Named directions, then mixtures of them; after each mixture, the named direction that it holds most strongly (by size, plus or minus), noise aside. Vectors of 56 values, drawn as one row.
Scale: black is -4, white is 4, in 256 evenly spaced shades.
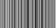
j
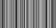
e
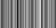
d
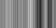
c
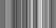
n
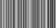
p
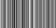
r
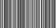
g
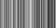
g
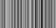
j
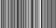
d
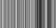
c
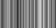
d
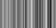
c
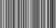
p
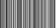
r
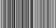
r
